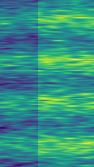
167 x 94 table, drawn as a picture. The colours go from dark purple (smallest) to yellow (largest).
Stripes: horizontal, repeating 4 times. Histogram: bell-shaped. Seam: vertical, 40% of the way across, the right part higher. Average level on the scale: 50%.
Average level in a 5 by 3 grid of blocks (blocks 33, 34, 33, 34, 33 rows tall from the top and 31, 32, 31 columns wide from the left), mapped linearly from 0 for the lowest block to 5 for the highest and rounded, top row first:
1 4 5
1 3 4
0 3 3
1 3 3
1 4 5
